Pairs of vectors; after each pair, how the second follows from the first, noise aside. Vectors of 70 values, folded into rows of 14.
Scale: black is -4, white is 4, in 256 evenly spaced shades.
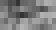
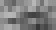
reversed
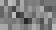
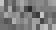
reversed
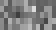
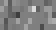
partly zeroed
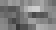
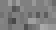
partly zeroed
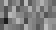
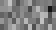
reversed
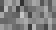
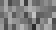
reversed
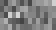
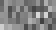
reversed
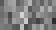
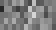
reversed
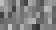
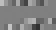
partly zeroed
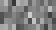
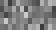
reversed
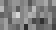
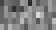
reversed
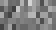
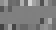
partly zeroed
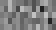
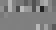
partly zeroed
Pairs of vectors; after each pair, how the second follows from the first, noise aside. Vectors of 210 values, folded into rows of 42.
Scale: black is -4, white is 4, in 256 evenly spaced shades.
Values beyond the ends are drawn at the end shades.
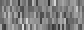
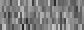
negated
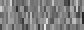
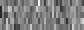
reversed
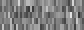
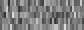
reversed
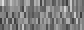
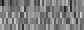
negated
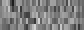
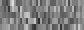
negated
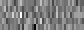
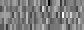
reversed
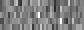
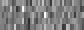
reversed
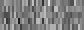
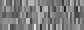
reversed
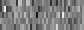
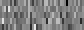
wrapped around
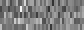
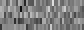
negated
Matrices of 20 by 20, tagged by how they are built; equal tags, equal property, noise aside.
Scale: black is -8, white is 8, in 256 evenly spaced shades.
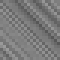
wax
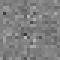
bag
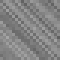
wax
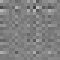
bag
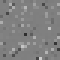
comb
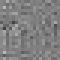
bag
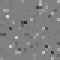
comb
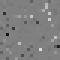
comb
